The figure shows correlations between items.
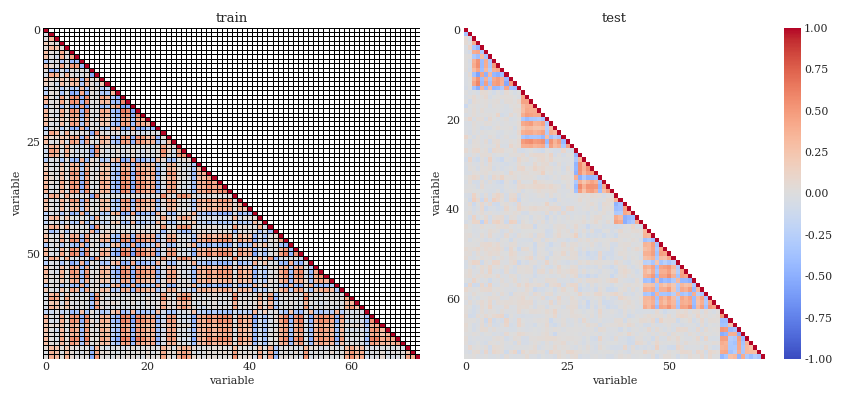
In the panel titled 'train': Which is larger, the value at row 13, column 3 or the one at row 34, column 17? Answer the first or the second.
the first
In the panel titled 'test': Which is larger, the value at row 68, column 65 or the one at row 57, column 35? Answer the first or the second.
the first
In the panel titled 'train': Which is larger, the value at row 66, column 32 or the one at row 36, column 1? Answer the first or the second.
the first
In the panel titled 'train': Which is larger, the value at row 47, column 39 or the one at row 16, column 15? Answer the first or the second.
the second
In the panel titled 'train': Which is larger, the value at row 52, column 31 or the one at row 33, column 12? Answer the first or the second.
the second
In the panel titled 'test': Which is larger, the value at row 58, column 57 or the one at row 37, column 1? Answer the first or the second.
the first
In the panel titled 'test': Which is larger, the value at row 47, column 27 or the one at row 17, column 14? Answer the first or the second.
the second
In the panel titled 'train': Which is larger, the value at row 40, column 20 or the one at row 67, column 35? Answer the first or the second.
the second
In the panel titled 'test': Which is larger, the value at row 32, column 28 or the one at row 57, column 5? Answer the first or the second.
the first
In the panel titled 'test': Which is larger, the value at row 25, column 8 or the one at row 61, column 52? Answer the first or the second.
the first
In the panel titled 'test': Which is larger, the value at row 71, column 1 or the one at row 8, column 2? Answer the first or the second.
the second
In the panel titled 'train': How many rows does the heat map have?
74
